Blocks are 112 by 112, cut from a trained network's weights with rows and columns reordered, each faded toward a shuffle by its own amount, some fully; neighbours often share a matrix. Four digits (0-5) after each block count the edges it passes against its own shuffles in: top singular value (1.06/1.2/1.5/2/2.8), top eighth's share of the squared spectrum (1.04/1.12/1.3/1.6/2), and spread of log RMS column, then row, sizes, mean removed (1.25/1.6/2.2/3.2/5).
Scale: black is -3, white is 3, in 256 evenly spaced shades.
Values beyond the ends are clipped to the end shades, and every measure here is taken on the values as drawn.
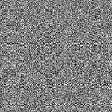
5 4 2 3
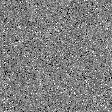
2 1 1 0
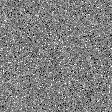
1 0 0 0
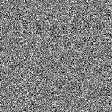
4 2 1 1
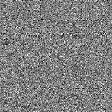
4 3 2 2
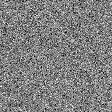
1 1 0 0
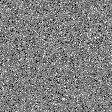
2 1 0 0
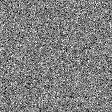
1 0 0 0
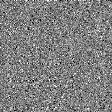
3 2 1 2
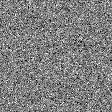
0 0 0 0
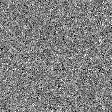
2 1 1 1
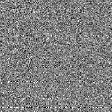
4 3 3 3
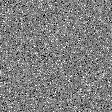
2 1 0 0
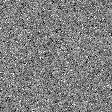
0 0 0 0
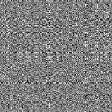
5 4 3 3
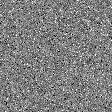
0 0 0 0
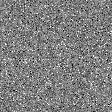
0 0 0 0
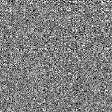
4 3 2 3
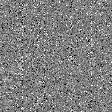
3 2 2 0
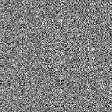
4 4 3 2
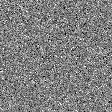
1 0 0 0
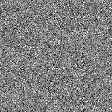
3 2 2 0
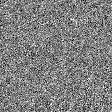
2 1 0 0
